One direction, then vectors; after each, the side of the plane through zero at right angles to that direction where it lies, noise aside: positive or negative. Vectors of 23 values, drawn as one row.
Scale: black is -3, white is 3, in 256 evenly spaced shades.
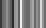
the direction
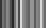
positive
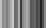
negative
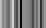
negative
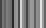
positive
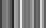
positive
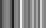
positive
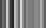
positive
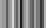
negative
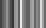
positive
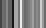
positive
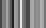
positive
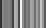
positive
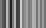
positive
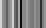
negative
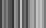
positive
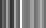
positive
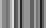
negative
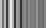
negative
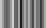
negative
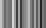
negative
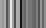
negative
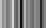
negative
